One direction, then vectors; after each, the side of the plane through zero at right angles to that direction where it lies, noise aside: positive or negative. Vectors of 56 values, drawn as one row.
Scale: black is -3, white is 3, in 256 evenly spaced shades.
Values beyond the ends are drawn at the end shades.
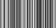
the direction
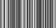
positive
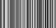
positive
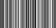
negative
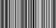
negative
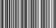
negative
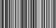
negative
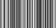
positive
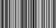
negative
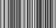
positive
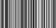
negative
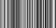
positive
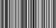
negative
